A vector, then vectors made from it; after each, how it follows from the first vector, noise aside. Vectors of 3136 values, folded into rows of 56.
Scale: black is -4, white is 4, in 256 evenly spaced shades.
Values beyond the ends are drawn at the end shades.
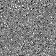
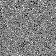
sign-scrambled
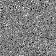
sign-scrambled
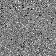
sign-scrambled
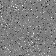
partly zeroed
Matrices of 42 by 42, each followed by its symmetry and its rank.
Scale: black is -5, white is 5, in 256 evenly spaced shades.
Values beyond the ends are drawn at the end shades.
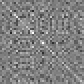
symmetric, rank five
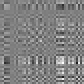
symmetric, rank two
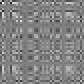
symmetric, rank two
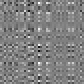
neither, rank two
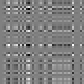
neither, rank one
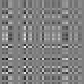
neither, rank one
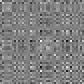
symmetric, rank three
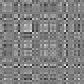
symmetric, rank two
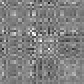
symmetric, rank three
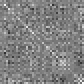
symmetric, rank five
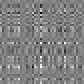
neither, rank two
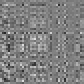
neither, rank three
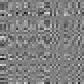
neither, rank three
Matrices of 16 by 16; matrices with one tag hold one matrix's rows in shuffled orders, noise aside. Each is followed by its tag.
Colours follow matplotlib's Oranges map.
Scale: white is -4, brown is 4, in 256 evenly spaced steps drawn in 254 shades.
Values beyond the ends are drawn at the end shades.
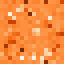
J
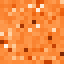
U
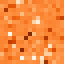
J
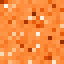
U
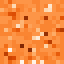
J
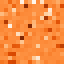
J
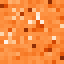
U
